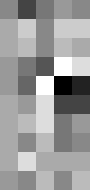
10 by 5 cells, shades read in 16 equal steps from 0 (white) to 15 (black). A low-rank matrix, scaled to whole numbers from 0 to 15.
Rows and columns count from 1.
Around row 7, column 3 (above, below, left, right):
2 4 4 8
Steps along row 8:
up down up down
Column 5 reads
7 3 5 2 13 11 6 7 5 4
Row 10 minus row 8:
1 0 0 -1 -3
